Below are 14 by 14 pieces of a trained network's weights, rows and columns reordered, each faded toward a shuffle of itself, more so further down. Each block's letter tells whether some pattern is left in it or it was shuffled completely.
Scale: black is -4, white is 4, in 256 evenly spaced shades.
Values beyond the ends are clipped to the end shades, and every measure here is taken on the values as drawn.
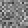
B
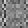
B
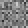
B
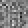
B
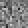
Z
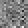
B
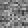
B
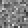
Z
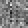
B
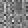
B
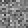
Z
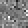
Z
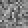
Z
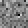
B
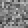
Z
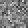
Z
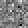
B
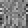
B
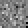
Z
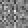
B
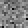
Z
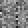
B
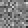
B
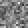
B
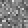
Z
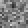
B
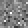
Z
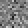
B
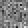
B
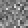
B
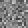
B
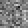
B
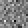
B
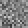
B
